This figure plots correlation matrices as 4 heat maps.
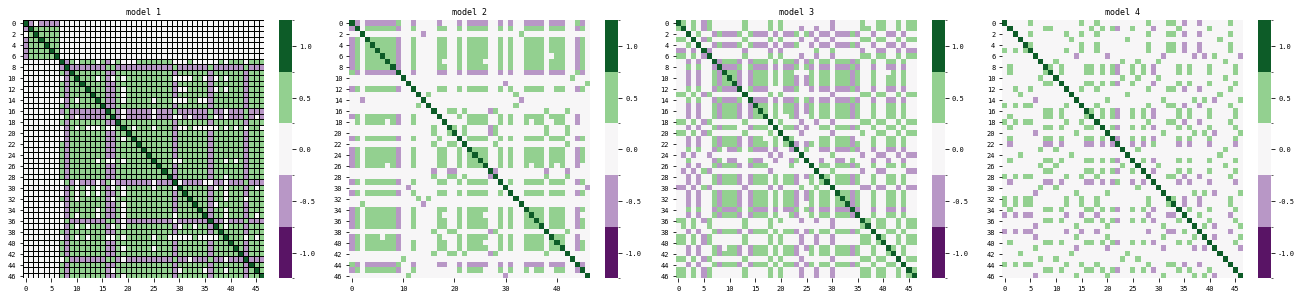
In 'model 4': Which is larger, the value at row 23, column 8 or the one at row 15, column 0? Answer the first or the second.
the second
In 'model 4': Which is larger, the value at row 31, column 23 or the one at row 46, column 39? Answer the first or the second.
the second
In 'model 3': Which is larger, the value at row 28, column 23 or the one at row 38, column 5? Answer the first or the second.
the second
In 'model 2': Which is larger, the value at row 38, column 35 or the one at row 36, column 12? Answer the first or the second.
the second
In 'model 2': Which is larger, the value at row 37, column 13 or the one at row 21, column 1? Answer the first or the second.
the second
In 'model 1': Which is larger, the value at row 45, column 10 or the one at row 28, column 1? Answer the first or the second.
the first
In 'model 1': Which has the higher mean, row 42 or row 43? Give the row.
42
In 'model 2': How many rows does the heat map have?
47
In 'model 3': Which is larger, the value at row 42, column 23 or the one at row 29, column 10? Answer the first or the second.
the second
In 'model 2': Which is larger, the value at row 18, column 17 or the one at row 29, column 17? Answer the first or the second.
the second
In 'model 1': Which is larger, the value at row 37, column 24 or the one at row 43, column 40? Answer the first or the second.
the first
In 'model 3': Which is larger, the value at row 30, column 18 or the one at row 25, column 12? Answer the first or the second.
the second
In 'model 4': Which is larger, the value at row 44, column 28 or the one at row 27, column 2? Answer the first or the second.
the first
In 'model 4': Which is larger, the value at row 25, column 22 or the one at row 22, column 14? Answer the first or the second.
the second
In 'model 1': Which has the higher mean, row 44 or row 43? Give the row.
44
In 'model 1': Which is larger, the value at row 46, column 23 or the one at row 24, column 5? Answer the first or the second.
the first
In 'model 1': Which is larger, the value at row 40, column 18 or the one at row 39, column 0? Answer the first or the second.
the first
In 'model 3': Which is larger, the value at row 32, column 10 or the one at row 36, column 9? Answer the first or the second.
the first
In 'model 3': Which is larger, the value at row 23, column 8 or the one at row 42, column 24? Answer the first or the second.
the first
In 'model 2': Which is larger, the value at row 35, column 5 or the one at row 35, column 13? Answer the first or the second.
the first
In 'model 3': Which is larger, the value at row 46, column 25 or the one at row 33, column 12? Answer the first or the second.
the first
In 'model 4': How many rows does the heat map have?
47
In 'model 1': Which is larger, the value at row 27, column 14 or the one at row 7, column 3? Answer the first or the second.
the first
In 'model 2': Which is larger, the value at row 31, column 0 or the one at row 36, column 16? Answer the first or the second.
the second
